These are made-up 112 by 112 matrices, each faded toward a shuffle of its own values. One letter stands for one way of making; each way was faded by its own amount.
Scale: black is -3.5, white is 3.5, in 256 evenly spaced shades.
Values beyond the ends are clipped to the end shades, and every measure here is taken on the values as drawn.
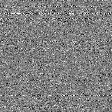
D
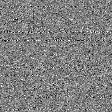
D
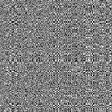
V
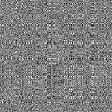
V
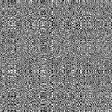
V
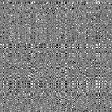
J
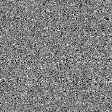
D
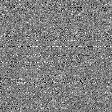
D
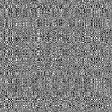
V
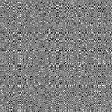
J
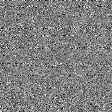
D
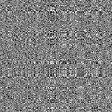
V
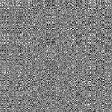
V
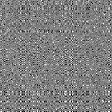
J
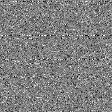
D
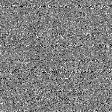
D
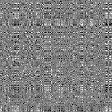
J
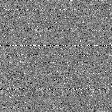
D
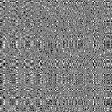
J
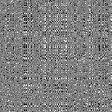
J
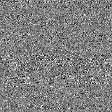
D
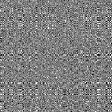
V
